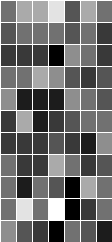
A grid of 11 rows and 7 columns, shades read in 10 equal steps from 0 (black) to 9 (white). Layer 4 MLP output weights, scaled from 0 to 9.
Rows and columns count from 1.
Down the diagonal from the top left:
4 4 2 5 5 4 5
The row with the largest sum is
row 1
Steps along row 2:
up same same down up down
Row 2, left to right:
3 4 4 4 3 4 2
